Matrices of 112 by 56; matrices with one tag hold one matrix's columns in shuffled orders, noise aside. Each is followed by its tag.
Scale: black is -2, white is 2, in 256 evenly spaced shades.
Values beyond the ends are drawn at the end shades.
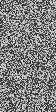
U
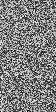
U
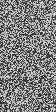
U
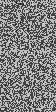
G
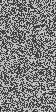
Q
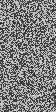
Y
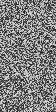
U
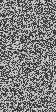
Q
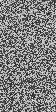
U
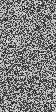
U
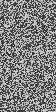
G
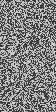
G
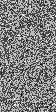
Q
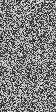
Q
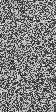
U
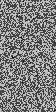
G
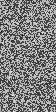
U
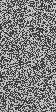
Y
